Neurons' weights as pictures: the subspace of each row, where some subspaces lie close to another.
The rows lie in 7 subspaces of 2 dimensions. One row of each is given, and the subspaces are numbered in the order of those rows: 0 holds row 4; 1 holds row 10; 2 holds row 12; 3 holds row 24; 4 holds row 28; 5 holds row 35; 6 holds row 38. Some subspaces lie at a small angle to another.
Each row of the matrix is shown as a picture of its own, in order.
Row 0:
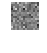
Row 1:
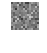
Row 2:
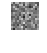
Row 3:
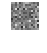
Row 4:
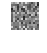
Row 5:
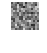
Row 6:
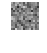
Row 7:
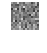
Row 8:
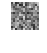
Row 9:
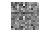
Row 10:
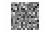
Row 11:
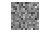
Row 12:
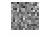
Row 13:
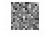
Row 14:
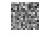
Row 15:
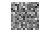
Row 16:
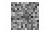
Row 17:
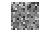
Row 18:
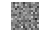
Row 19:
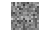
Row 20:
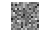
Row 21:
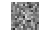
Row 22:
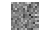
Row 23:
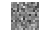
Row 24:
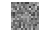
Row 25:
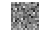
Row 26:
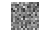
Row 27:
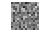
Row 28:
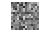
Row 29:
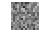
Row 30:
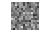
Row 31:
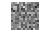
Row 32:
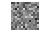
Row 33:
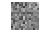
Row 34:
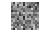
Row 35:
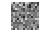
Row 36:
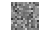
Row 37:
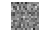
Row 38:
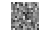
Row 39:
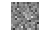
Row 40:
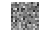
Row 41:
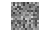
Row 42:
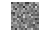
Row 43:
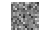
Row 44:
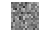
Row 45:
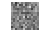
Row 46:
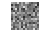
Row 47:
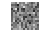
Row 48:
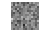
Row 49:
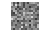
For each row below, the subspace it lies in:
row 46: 0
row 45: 5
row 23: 2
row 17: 5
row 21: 6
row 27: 0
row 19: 3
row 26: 0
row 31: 1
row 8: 5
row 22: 6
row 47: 2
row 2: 6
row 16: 3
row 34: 5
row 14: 1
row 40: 2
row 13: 5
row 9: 4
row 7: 2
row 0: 4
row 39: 6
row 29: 0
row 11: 1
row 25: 2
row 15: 1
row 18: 0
